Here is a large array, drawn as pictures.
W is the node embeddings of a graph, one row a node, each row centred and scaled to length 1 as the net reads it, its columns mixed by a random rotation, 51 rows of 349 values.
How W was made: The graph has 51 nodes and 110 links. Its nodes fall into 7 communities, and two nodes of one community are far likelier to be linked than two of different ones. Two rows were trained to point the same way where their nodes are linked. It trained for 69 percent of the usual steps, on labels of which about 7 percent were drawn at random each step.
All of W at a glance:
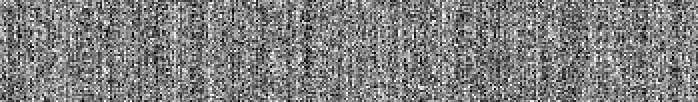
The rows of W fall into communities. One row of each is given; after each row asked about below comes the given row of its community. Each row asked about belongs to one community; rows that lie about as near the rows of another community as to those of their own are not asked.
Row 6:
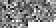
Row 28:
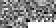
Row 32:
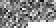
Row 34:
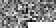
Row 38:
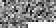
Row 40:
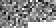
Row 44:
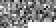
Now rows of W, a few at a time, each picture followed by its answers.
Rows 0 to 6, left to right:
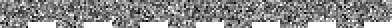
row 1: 34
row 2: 34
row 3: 44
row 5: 44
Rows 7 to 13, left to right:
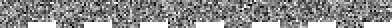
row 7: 34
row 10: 34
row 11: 40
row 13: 28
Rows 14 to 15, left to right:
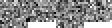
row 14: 28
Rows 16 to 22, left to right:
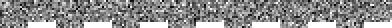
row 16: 32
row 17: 32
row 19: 6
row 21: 6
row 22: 6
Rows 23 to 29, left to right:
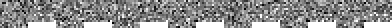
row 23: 32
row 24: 38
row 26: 28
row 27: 44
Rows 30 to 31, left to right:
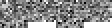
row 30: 32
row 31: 28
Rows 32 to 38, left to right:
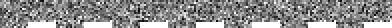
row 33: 34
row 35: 40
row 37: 38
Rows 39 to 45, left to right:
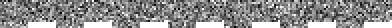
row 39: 6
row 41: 34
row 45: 6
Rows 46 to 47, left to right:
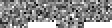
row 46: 44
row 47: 40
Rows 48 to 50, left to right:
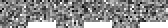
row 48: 44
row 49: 6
